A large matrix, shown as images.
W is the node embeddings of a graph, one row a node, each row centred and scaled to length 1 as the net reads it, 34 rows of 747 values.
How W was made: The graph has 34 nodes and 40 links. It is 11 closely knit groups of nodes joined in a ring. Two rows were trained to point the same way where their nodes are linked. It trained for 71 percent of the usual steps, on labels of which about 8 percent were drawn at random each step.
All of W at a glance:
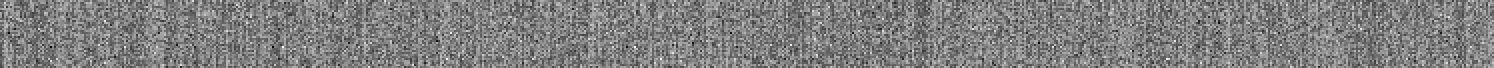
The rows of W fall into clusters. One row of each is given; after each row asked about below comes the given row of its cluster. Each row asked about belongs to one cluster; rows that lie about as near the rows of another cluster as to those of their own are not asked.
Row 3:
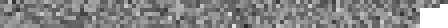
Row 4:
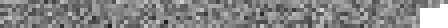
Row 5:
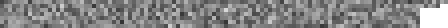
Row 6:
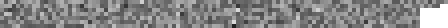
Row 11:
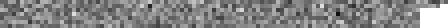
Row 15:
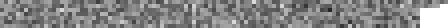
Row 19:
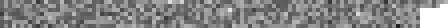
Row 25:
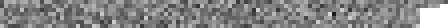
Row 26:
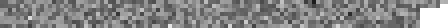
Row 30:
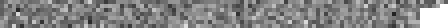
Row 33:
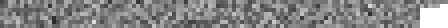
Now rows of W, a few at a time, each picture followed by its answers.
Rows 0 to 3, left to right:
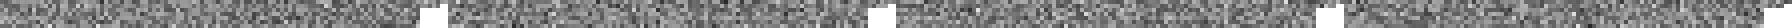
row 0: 26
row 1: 15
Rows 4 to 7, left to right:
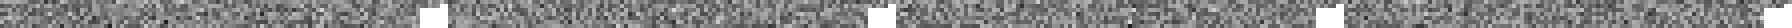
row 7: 6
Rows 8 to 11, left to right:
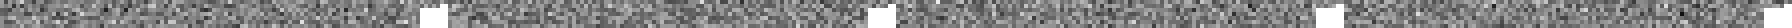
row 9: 3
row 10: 4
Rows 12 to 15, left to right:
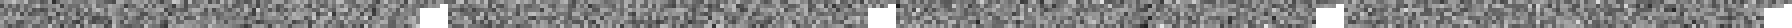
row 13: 6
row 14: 11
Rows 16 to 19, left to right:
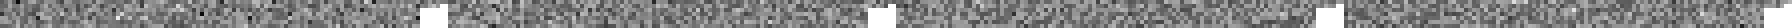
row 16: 33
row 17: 3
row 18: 26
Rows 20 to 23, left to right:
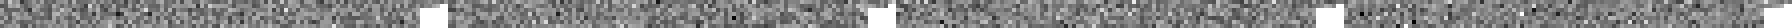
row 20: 4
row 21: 5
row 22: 11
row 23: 25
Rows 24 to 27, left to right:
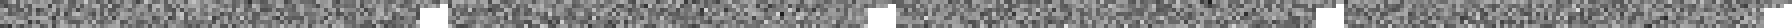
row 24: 26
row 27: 19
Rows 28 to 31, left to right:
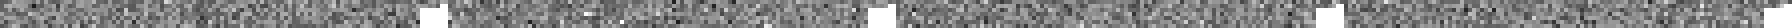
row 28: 5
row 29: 33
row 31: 30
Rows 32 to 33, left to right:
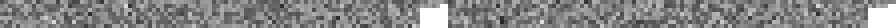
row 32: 19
